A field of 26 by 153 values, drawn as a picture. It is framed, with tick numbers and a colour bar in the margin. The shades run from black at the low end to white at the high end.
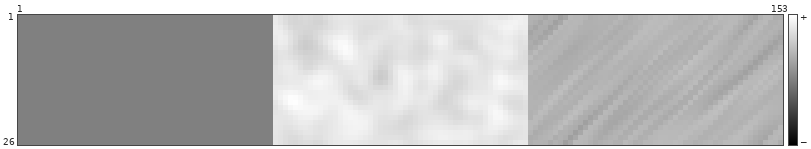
It is made of 1 by 3 panels. Panel 1,1: middling, flat. Panel 1,2: very high, blotchy, faint in contrast. Panel 1,3: high, slanting up to the right, faint in contrast.
